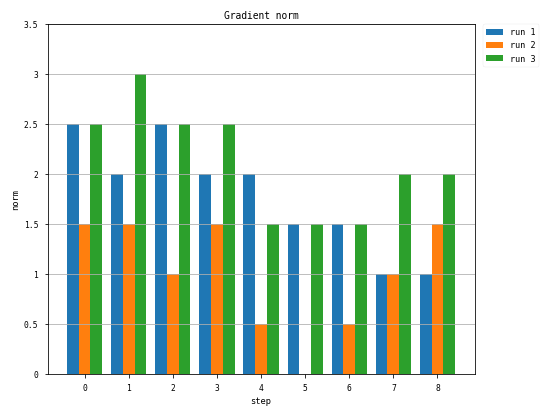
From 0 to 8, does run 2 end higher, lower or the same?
the same
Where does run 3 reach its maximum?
1
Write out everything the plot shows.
Title: Gradient norm
x-axis: step, ticks 0 1 2 3 4 5 6 7 8
y-axis: norm, ticks 0 0.5 1 1.5 2 2.5 3 3.5
Legend: run 1, run 2, run 3
Values:
run 1: 2.5 2 2.5 2 2 1.5 1.5 1 1
run 2: 1.5 1.5 1 1.5 0.5 0 0.5 1 1.5
run 3: 2.5 3 2.5 2.5 1.5 1.5 1.5 2 2
